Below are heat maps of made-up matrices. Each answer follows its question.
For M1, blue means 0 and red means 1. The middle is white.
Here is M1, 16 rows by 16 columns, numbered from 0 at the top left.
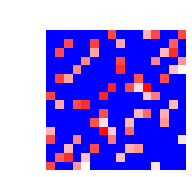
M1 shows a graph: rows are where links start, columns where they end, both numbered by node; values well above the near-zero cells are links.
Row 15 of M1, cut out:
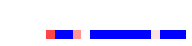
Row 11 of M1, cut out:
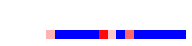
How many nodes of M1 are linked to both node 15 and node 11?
1
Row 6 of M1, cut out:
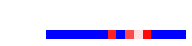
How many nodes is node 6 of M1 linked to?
4
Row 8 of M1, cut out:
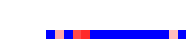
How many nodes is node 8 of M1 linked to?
4
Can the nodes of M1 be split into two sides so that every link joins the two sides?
no
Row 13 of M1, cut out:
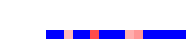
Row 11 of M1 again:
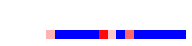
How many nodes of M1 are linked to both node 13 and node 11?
1
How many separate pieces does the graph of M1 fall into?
1
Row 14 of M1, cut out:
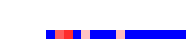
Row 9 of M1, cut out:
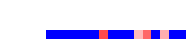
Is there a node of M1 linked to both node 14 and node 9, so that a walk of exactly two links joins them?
no
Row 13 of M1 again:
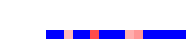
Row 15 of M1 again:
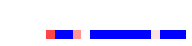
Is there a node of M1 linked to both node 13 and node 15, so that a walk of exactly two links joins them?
no
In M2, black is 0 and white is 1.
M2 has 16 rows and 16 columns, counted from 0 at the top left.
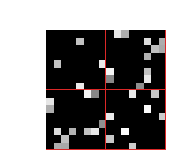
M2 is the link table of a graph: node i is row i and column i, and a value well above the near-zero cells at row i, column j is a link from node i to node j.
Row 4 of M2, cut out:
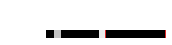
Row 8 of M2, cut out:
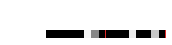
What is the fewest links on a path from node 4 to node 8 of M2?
4
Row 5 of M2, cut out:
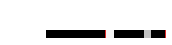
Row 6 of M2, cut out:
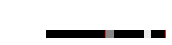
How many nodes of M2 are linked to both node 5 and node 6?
2
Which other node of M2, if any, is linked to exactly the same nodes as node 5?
node 6
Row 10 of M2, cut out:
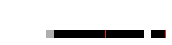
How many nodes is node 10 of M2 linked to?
2
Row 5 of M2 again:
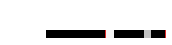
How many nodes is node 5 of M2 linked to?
2
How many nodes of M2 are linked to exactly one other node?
3
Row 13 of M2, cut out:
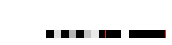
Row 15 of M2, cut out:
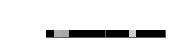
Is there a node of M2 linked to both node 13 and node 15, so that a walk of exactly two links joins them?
yes
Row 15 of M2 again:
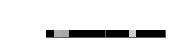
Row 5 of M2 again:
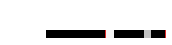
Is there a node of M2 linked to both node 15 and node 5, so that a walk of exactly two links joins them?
no
